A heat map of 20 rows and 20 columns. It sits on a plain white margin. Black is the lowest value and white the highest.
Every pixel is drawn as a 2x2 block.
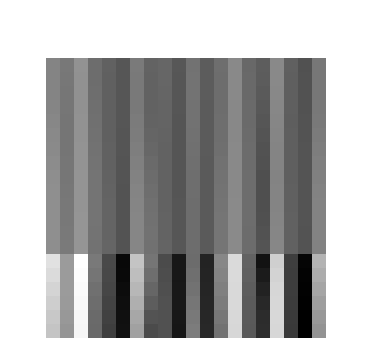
The grain runs up and down. The bottom left is the ninth with the highest average. The top part is calmer, up to a seam about 70% of the way down.
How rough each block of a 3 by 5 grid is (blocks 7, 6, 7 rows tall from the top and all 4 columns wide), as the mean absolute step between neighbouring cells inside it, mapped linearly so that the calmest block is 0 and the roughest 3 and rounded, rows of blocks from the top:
0 0 0 0 0 / 0 0 0 0 0 / 2 2 2 2 3
